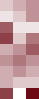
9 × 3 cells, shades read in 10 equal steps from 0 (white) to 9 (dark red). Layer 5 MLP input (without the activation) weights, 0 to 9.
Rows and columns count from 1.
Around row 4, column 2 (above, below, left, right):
1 4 7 5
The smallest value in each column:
1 0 1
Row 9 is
7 0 9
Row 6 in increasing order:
4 4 5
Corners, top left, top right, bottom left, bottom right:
2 4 7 9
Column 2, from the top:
3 2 1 2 4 5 4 2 0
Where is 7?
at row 4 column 1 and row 9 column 1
